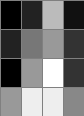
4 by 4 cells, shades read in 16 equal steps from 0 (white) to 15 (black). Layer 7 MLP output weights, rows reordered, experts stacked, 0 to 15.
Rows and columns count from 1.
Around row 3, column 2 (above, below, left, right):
8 1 15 0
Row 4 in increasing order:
1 1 6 7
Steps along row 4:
down same up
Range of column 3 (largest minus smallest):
6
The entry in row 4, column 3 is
1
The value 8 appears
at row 2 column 2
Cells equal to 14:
1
